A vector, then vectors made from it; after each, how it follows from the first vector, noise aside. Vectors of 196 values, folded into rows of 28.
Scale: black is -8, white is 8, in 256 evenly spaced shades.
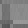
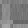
negated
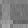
negated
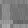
negated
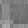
negated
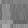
negated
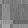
negated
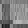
scaled up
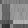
scaled up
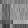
scaled up
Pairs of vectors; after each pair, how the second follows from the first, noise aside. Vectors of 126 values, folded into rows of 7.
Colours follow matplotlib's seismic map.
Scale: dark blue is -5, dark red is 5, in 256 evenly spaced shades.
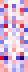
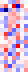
wrapped around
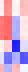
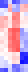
wrapped around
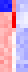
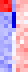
negated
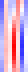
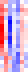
wrapped around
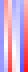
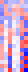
sign-scrambled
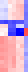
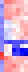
wrapped around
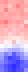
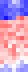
wrapped around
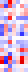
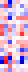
negated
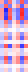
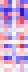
sign-scrambled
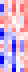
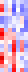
negated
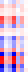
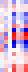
wrapped around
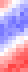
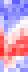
wrapped around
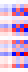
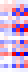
negated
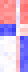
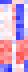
wrapped around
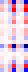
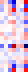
sign-scrambled
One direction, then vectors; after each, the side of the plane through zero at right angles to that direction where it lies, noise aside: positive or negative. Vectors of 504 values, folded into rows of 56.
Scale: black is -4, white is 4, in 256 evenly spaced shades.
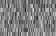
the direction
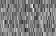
positive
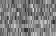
positive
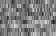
positive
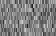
negative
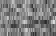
negative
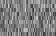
negative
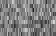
negative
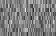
negative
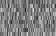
positive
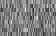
negative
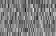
positive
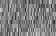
positive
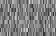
negative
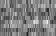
negative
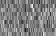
positive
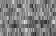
negative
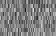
positive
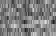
positive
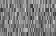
negative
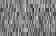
negative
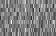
negative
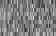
positive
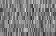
negative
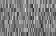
negative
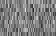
negative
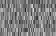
positive
